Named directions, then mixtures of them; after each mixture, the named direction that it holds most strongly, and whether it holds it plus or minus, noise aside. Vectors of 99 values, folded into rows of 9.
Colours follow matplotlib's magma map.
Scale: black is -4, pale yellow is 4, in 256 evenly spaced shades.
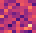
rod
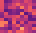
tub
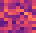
tub, minus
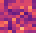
tub, plus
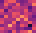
rod, minus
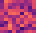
tub, minus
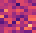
rod, plus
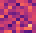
rod, plus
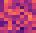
tub, minus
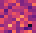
rod, minus
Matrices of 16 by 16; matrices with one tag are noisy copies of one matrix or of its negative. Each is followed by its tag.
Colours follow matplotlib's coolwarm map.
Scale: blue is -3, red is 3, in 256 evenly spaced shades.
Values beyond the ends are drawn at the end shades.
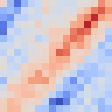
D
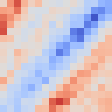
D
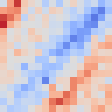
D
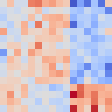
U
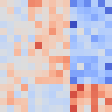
U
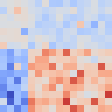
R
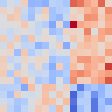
U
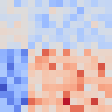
R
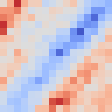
D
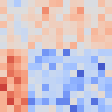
R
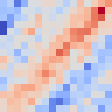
D
